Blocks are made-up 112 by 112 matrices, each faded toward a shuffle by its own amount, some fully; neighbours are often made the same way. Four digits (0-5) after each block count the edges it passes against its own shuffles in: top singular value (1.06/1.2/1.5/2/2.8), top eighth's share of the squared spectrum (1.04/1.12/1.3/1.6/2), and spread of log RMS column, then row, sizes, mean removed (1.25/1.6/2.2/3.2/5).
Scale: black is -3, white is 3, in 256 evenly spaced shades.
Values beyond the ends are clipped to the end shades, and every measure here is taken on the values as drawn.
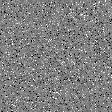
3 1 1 0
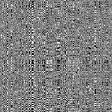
5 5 4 3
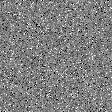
2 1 0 0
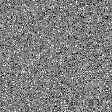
3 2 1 0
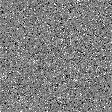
2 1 0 0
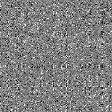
4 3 3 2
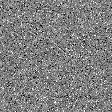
2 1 1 0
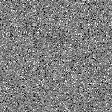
3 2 1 0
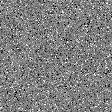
2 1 0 0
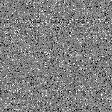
3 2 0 1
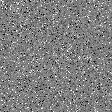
0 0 0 0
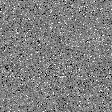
2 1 0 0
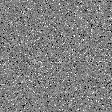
2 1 0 1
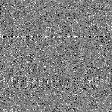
4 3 1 2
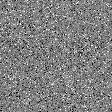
2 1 0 0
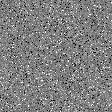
1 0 0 0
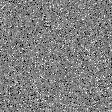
1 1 0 0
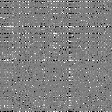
5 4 3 3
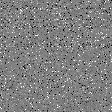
3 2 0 1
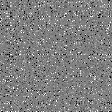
4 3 1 2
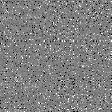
4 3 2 1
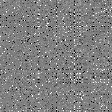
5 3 2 2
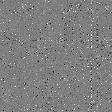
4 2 1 0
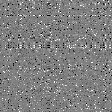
4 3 2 2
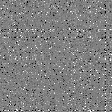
4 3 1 2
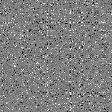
4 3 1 1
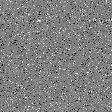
2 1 0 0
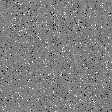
3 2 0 0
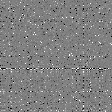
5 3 1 2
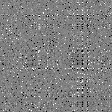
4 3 2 2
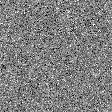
0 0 0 0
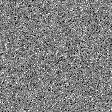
0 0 0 0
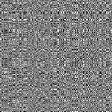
5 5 4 4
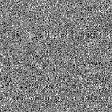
4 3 2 2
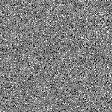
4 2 1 1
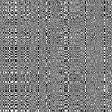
5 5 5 3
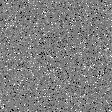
0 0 0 0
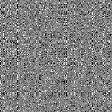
5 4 3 2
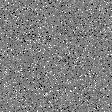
0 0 0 0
